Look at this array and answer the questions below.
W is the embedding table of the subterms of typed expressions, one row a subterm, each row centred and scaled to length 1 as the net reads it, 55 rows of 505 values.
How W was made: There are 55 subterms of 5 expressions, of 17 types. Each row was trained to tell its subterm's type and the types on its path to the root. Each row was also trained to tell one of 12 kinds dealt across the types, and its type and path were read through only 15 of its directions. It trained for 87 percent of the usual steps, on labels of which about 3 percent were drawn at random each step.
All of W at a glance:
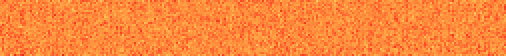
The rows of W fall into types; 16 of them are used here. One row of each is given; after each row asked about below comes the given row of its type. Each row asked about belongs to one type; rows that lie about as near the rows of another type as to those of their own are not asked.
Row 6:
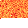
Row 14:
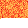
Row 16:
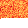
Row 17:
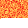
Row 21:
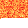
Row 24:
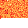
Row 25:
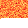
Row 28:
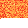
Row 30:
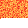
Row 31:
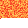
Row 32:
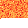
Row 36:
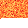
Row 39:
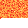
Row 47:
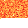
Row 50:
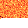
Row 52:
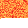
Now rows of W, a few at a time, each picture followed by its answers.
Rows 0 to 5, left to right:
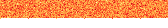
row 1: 24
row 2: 17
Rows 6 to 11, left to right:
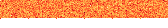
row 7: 31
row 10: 31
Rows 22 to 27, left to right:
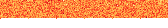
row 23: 32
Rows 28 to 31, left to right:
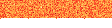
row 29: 17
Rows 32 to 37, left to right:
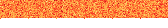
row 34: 24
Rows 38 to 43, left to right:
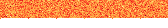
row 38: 28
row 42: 31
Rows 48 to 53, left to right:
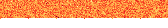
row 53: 32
